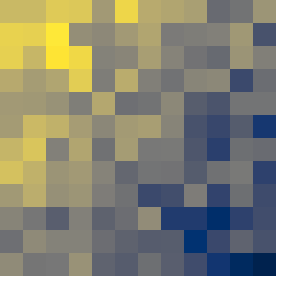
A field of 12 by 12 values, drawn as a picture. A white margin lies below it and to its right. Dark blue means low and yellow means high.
There is an overall slope up to the top left. The ninth with the highest average is the top left. Overall the values sit about 50% of the way up the scale. The bottom right is the ninth with the lowest average.
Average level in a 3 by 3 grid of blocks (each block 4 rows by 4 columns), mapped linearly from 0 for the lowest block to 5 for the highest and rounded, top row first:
532 | 431 | 310
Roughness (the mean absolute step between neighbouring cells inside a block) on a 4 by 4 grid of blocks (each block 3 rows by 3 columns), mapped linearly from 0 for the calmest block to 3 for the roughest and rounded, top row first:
0202 / 0312 / 1112 / 1011
